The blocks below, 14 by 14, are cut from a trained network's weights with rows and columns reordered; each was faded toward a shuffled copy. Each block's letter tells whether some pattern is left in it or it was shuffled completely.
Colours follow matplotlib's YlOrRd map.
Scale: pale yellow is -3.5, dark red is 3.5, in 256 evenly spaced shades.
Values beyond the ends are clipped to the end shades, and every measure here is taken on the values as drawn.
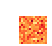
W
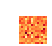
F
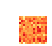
F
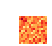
W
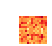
F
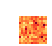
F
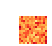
W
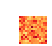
W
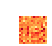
F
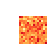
W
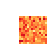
W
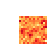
W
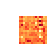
F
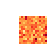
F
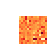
F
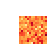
W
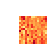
F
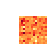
F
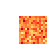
W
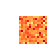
W
